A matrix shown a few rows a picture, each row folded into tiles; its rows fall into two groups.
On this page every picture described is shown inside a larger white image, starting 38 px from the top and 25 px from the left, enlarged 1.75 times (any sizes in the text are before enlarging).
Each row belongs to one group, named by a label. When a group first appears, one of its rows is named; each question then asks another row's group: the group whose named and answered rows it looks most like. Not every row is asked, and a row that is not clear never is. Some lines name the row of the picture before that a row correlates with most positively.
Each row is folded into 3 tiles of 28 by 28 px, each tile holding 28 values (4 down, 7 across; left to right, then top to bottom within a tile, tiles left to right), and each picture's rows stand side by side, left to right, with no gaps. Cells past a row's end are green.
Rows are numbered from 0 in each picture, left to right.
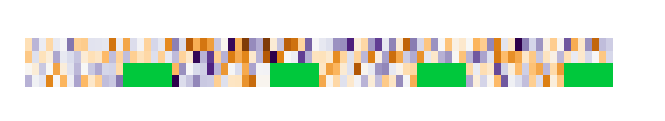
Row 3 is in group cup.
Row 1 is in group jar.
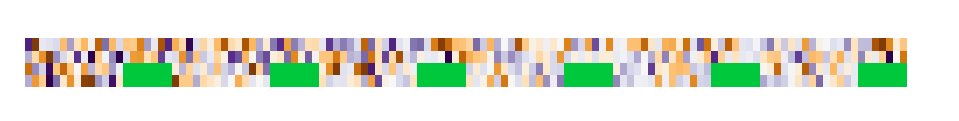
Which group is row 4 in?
jar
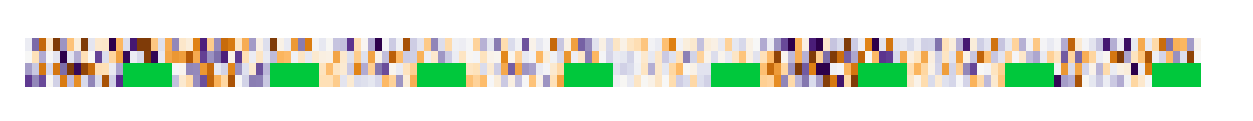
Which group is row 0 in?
jar
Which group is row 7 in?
cup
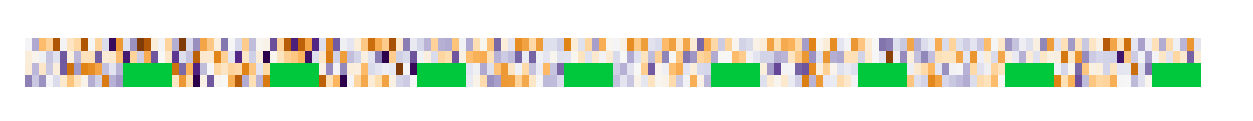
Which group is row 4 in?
jar
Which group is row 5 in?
jar
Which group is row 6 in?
cup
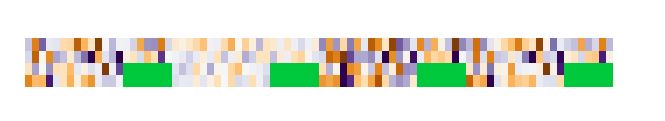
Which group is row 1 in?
jar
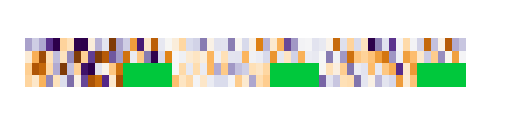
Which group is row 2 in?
cup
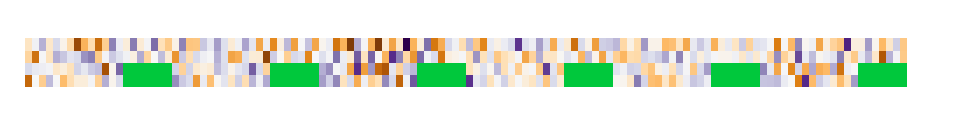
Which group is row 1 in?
cup
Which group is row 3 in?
cup
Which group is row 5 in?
jar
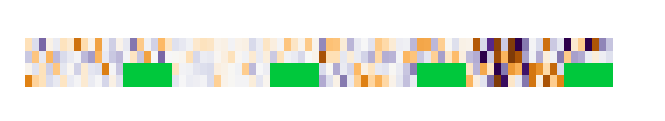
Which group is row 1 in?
jar
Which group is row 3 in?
cup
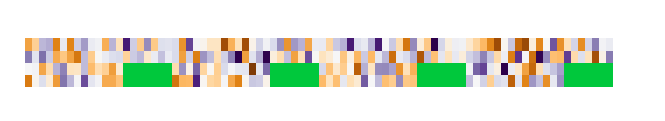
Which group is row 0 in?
cup
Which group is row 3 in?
jar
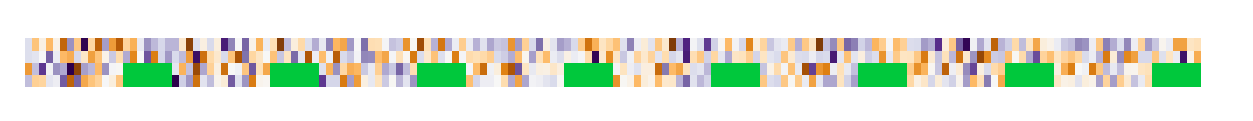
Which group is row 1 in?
cup
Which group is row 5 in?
jar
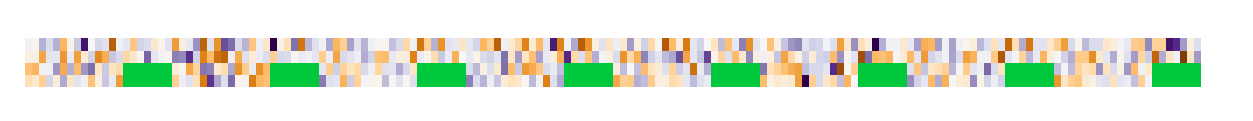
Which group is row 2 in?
cup
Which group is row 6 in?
cup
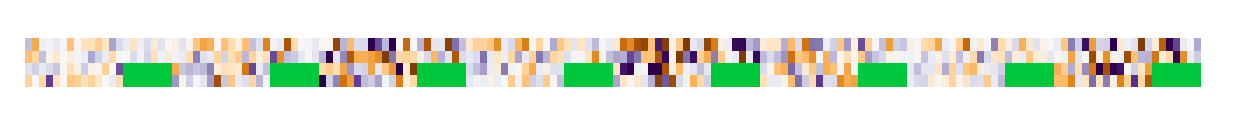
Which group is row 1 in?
jar
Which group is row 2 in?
cup
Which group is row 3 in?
jar
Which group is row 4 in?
jar
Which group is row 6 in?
jar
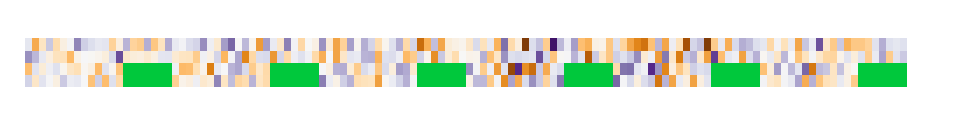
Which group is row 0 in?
cup
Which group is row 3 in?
jar
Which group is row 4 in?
jar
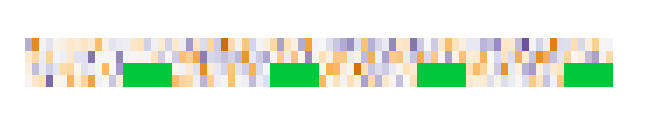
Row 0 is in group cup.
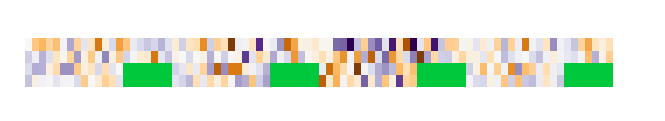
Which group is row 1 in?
jar
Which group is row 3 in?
jar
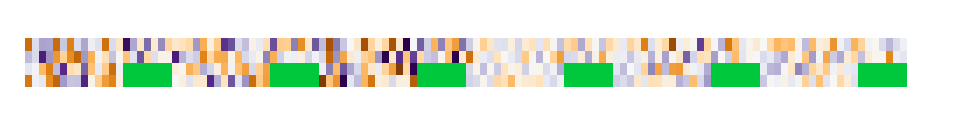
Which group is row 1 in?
cup
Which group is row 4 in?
jar
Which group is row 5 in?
jar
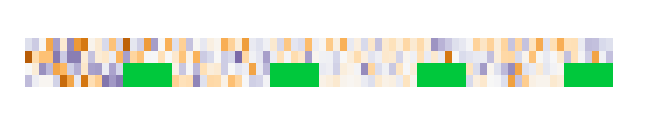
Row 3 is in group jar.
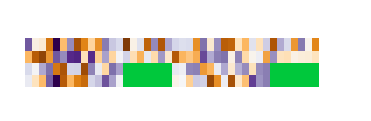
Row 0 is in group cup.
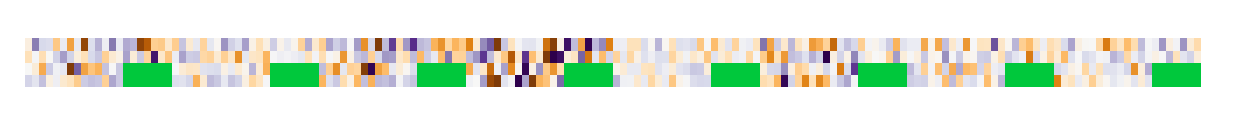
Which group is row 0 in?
jar
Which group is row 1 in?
cup
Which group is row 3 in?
cup
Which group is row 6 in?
jar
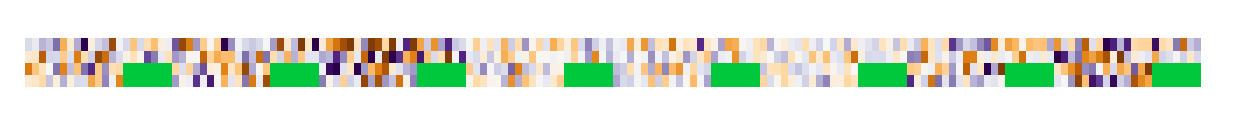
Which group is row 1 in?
cup
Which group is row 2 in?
jar
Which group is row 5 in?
cup
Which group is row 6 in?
cup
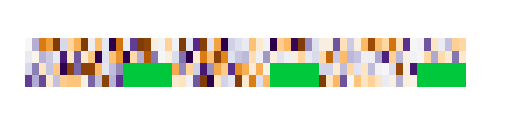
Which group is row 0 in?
jar
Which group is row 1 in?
cup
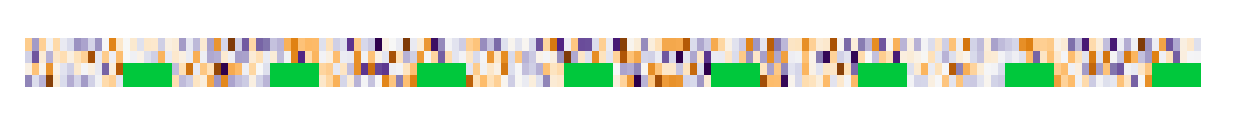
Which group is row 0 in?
cup
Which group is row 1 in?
jar
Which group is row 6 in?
jar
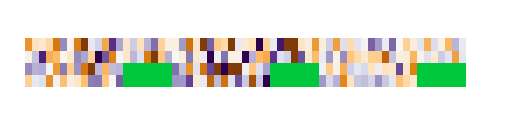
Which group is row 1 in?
jar
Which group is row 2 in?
cup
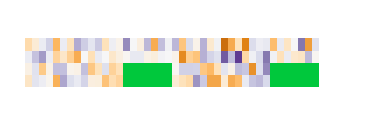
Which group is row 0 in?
cup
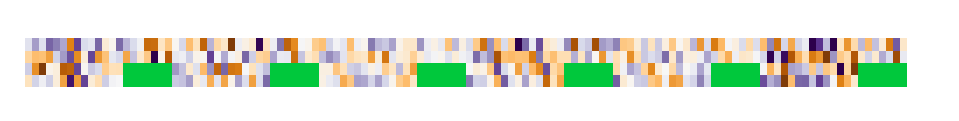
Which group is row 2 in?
cup
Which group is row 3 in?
cup
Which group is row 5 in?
cup
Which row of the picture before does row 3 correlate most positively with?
0
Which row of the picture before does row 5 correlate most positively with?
0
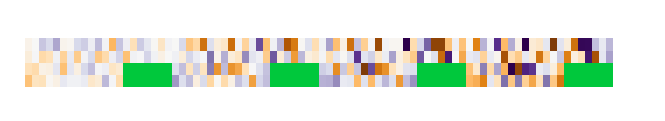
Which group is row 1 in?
jar
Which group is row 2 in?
jar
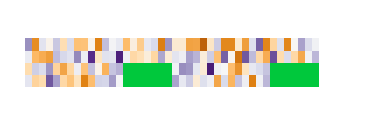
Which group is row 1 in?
jar
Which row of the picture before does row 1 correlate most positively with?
1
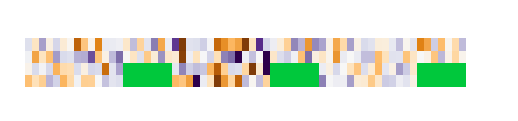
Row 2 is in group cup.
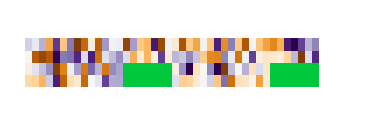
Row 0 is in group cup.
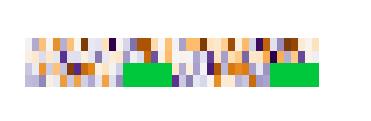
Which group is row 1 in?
jar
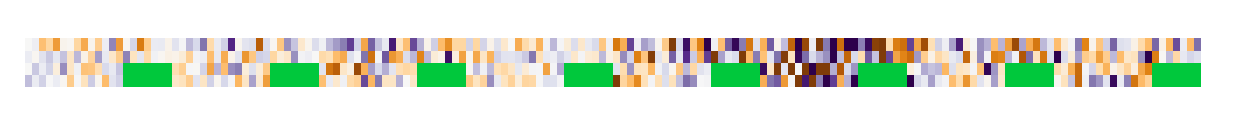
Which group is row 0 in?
jar
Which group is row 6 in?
cup
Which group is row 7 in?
cup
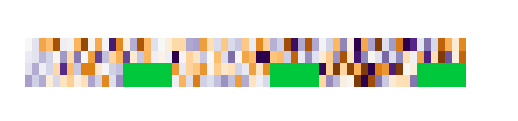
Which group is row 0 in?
jar
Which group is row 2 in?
jar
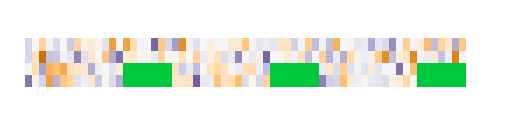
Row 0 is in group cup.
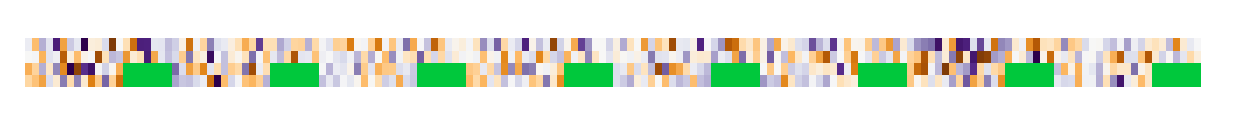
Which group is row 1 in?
jar
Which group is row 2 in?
jar
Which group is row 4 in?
jar
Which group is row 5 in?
cup
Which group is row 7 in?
cup
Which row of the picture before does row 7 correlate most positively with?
2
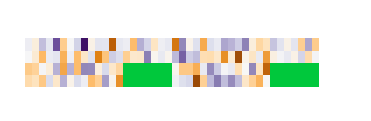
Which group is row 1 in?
cup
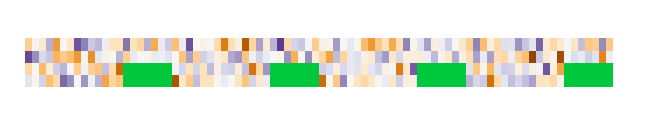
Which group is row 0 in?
cup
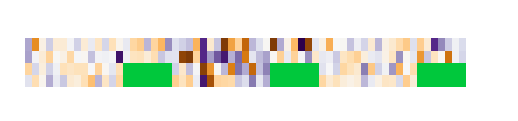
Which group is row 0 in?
cup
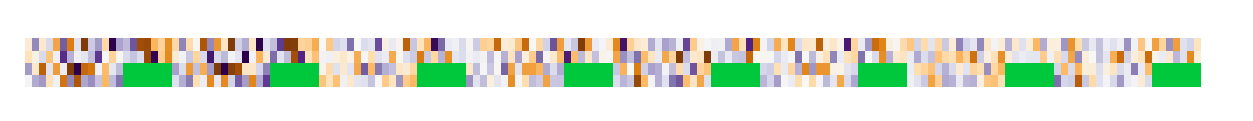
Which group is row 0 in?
jar
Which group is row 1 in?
jar
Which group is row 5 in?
jar
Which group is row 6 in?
cup
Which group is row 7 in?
cup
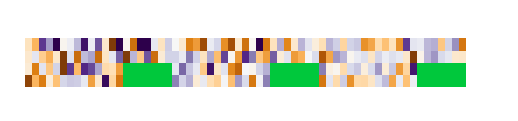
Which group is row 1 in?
jar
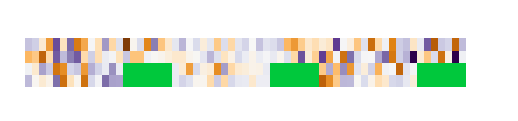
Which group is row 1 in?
jar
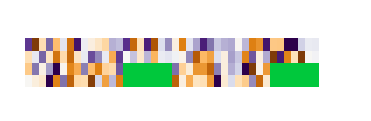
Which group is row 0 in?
cup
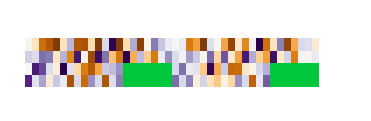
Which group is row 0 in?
jar
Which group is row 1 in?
jar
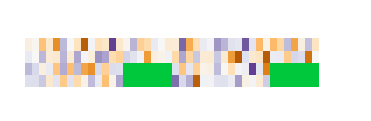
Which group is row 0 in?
jar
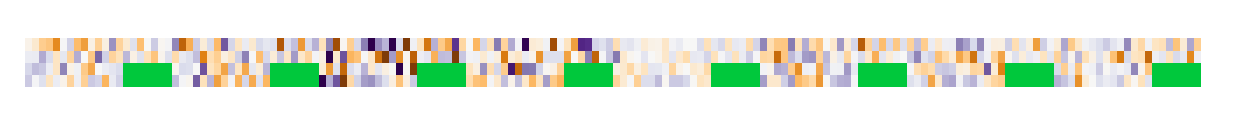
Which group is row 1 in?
cup
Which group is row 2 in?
cup
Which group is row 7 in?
cup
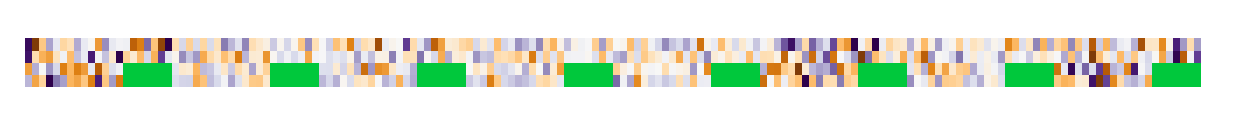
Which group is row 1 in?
cup
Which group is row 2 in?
jar
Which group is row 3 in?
cup
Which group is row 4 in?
cup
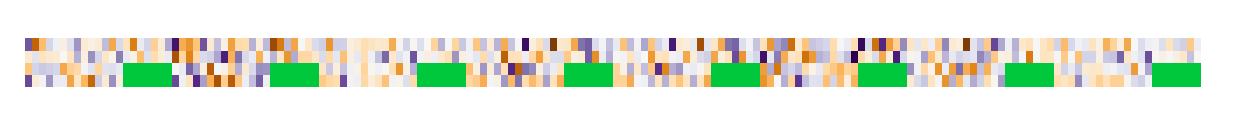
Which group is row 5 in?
cup
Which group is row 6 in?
jar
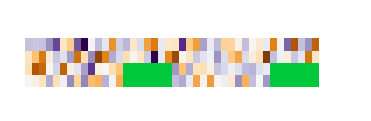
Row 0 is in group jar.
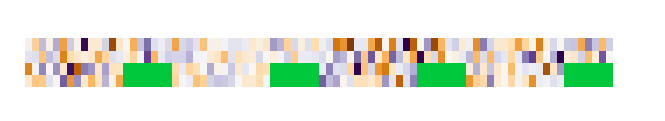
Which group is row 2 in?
jar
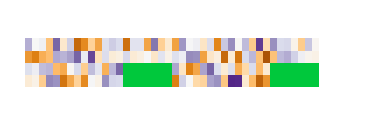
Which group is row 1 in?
cup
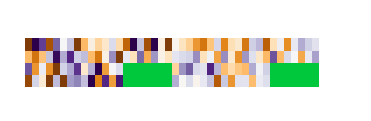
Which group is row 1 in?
jar
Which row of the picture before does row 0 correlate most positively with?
0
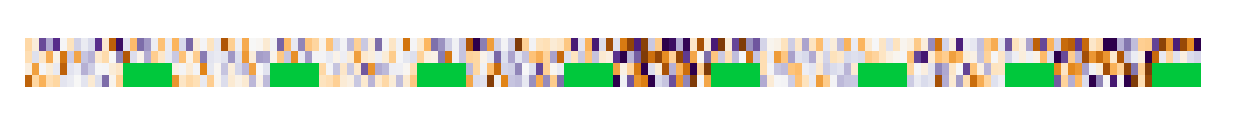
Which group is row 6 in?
cup
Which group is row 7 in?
cup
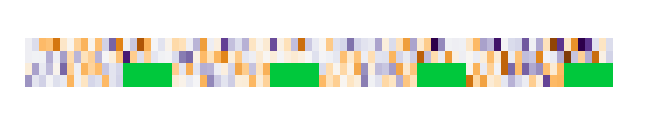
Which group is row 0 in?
jar
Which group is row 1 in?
cup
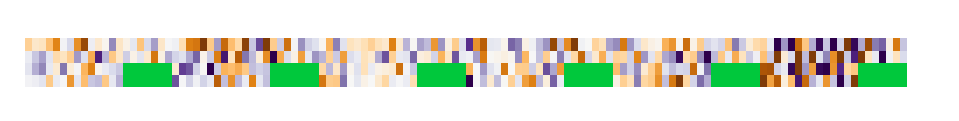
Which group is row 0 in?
jar
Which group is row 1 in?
jar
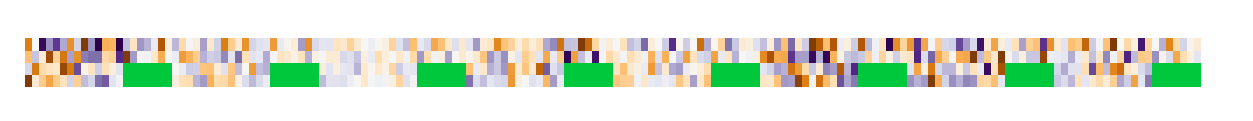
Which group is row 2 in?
jar
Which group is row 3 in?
jar
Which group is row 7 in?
jar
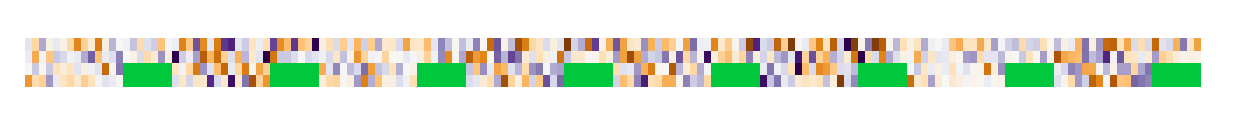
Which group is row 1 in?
cup
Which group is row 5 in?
jar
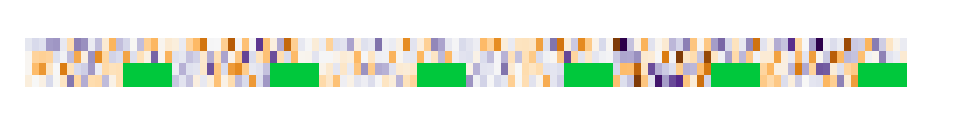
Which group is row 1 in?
jar
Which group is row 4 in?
cup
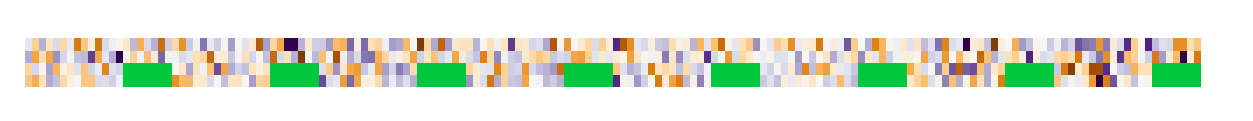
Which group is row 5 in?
jar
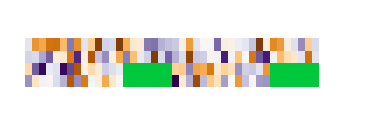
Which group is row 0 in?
jar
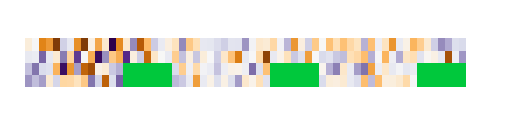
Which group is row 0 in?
jar
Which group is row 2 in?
jar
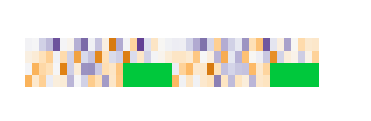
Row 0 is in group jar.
